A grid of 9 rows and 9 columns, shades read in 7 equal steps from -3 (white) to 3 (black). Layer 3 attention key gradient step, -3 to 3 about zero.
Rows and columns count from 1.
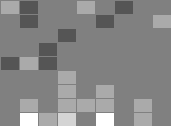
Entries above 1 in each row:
0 0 0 0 0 0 0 0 0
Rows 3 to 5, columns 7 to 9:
0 0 0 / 0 0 0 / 0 0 0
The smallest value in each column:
-1 -3 -1 -2 -1 -3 0 -1 -1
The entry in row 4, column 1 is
0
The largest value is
1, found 8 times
